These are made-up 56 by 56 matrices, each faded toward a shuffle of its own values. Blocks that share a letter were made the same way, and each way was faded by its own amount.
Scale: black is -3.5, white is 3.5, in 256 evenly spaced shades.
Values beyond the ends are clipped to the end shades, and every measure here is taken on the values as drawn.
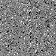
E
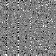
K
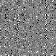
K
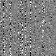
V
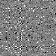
K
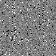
E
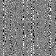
V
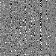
V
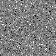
E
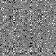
K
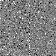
E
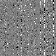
V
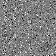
E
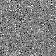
E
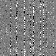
V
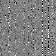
V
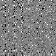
K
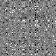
K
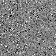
E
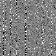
V
